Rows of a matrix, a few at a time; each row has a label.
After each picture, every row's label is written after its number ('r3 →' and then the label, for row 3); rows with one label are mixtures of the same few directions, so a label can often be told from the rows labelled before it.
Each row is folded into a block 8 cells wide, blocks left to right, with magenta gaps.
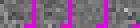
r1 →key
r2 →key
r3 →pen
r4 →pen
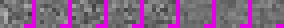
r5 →key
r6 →pen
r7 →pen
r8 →pen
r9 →pen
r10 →key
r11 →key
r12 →pen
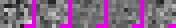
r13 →pen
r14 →key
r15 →key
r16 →pen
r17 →key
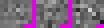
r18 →pen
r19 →key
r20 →pen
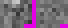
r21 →key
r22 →pen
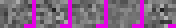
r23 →key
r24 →pen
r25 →pen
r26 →key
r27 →pen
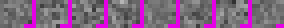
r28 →pen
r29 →pen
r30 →pen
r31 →key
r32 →key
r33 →key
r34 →key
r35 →pen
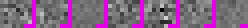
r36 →pen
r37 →key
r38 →pen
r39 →pen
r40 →pen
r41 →pen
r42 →key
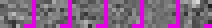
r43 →key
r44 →pen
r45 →key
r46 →pen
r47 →key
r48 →key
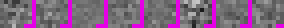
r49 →key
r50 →key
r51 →pen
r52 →pen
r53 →key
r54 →key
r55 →key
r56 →key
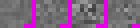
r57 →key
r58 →pen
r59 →pen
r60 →pen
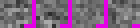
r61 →pen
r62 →key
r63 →pen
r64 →key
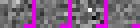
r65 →key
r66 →key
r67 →pen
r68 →pen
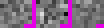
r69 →pen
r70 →key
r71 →key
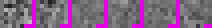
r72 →pen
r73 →key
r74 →key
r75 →key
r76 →pen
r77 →key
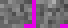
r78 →pen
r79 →key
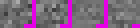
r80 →key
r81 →pen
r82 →pen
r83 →key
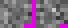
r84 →key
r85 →pen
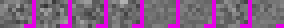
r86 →pen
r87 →pen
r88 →key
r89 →key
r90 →pen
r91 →pen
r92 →pen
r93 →pen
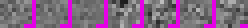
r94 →pen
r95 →pen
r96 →key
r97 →key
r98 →key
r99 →pen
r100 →key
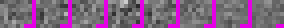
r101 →key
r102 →key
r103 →pen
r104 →key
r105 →key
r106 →pen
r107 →key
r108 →key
